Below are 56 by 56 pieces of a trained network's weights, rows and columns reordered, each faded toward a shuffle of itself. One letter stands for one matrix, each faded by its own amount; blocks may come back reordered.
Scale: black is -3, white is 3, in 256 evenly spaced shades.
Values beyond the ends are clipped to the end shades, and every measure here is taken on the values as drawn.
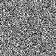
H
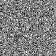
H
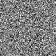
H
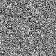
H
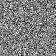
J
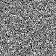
J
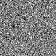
H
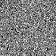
J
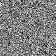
J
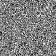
H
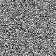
H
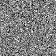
J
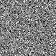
J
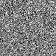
J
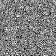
H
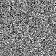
H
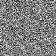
H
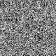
H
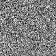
H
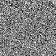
H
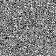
J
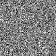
H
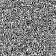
J
